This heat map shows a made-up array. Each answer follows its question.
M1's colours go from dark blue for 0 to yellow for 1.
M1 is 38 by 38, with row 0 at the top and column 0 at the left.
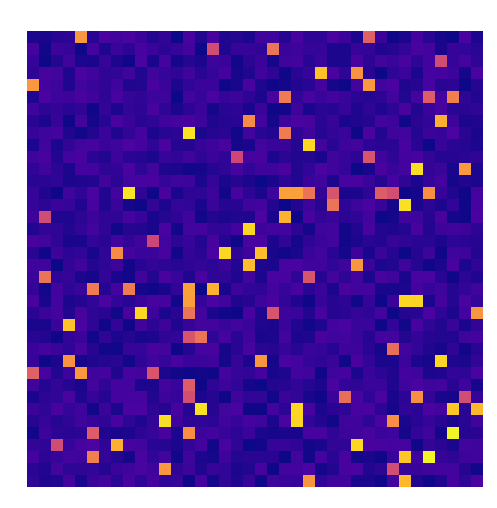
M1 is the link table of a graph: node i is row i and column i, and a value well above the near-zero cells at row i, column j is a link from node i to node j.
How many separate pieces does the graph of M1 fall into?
5
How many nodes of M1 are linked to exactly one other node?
7
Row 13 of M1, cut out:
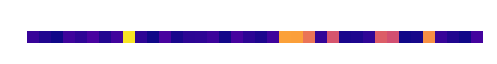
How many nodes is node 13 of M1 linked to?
8
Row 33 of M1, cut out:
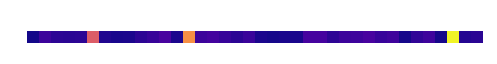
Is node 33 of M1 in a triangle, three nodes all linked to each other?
yes
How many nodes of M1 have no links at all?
2
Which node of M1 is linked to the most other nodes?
node 13
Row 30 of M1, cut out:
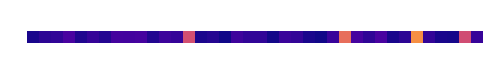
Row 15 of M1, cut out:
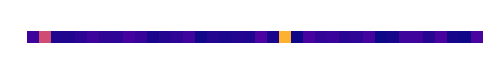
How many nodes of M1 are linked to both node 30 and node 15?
0
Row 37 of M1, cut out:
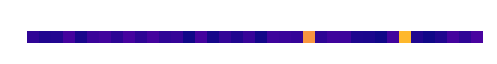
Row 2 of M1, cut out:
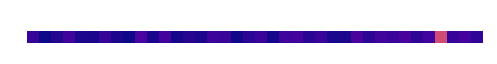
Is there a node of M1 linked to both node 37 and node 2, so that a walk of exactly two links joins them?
no
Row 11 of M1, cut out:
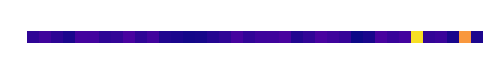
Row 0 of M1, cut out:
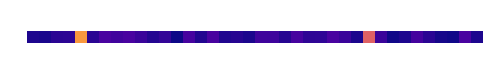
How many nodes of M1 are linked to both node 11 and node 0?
0
